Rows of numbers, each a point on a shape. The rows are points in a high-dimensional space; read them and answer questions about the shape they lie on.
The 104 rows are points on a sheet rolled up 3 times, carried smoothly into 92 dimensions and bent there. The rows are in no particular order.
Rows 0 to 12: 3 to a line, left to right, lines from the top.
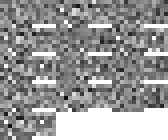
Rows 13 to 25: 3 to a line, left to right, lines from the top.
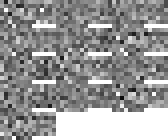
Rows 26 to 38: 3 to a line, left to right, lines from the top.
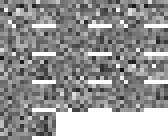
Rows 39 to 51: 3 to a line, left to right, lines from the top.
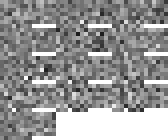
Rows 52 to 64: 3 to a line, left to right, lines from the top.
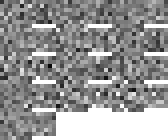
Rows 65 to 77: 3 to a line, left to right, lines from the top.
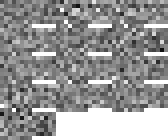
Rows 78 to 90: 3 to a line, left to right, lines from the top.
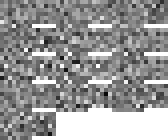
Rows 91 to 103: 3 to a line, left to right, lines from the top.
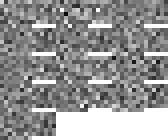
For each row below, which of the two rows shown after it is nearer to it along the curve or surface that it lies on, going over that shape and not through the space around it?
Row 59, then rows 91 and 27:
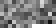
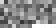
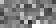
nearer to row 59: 27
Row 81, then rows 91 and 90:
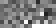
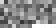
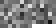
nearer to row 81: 91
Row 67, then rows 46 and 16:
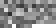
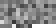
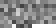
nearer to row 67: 16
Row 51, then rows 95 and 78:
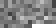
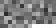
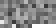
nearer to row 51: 95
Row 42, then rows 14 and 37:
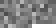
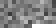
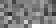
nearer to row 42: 37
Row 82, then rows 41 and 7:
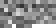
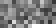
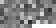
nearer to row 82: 7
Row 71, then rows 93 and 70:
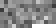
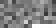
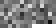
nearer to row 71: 93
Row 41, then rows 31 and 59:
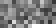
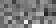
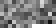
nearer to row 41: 59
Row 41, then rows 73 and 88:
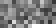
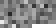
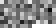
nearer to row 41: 73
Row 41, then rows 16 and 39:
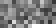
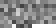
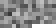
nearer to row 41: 16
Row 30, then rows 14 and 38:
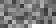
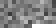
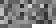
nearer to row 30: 14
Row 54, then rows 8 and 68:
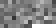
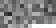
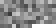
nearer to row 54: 8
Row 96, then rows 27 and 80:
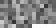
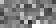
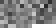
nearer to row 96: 80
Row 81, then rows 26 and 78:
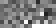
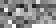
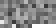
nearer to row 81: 78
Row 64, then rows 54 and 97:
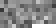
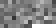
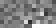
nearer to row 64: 97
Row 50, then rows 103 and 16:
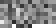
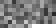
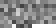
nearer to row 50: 16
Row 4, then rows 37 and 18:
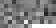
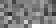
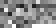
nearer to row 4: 37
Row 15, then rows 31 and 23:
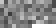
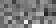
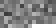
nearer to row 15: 31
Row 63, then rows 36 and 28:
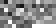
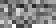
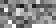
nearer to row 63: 28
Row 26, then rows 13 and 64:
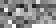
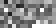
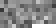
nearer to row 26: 13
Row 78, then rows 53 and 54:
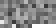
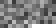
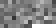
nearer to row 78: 53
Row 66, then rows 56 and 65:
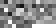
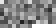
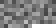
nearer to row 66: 56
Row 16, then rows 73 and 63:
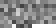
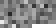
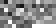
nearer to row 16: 73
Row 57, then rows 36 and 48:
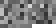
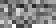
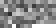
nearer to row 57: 36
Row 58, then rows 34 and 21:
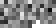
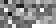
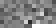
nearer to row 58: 34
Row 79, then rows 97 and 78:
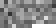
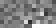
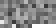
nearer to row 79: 97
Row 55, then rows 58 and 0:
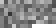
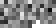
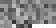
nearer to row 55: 0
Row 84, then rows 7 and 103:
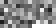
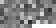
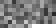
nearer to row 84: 7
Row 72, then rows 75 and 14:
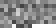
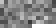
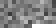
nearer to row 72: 75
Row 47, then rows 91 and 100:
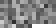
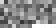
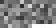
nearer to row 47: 100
